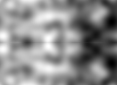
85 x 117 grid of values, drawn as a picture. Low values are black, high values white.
Stripes: none. Grain: smooth. Slope: up to the left. Mirror symmetry: top to bottom. Lone odd cells: none.
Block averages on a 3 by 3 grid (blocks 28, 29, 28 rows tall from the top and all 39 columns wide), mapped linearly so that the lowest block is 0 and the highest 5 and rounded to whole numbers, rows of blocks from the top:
541 / 550 / 541
